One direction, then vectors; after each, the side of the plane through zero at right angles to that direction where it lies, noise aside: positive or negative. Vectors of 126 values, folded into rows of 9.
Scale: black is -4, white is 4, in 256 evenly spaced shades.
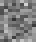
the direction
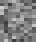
negative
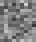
positive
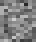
negative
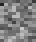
negative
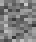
positive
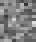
negative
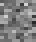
positive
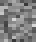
negative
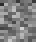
negative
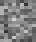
negative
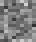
positive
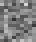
positive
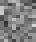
negative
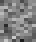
negative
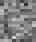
negative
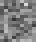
positive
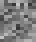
positive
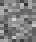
negative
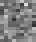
positive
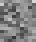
positive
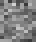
negative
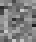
positive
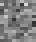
positive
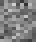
negative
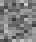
positive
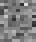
positive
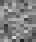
negative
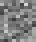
positive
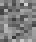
positive
